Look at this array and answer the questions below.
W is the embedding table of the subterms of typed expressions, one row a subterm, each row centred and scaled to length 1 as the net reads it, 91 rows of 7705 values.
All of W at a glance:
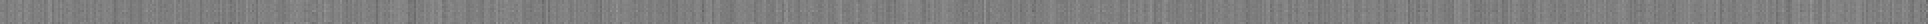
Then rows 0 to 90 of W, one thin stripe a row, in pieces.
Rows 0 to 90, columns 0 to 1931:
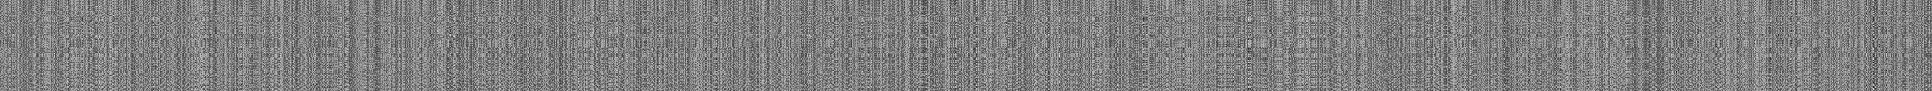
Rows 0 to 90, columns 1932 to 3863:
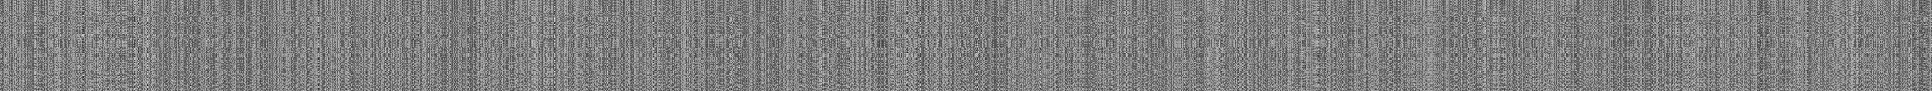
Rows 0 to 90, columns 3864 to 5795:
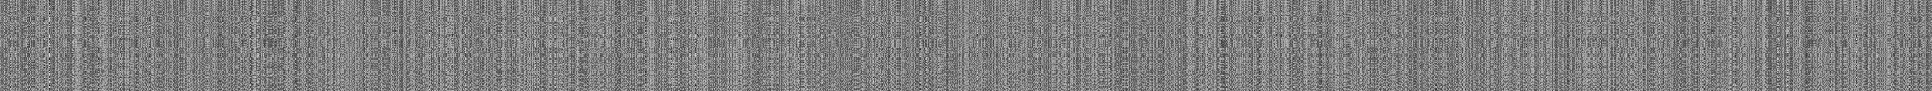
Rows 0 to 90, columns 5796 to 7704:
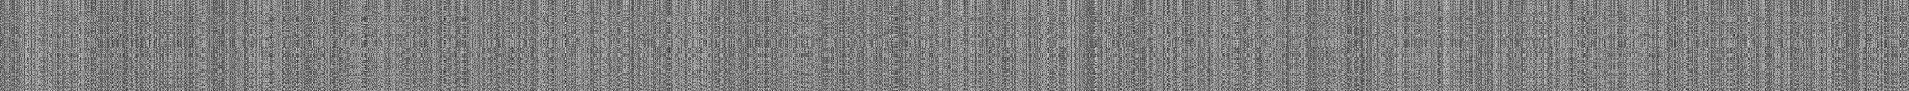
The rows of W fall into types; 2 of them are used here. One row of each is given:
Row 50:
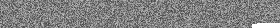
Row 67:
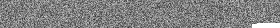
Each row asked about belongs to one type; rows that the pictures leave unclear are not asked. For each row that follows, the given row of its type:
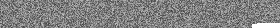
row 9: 50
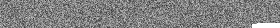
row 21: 67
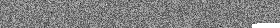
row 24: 50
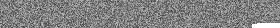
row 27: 50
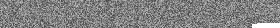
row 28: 50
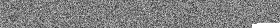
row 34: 67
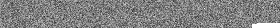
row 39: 67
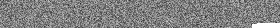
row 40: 67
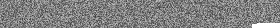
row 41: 67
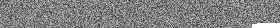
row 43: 67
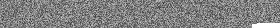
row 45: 67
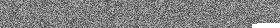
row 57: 50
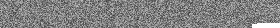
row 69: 50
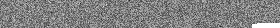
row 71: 50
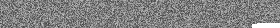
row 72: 50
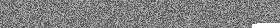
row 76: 50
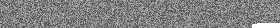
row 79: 50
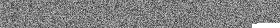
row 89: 67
